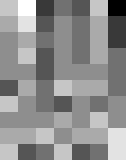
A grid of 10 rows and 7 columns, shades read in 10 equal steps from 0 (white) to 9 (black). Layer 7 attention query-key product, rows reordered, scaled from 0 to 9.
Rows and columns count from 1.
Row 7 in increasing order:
2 4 4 4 5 5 6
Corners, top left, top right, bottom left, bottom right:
2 9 2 1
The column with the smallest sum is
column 2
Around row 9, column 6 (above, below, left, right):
2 5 3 1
